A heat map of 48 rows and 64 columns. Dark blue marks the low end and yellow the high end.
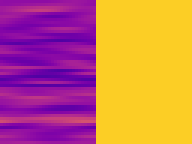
It is made of 1 by 2 panels. Panel 1,1: low, streaked across. Panel 1,2: very high, flat.
